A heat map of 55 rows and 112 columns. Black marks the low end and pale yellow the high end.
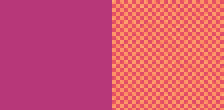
The table splits into one row of 2 panels. Panel 1,1: middling, flat. Panel 1,2: high, checkered.
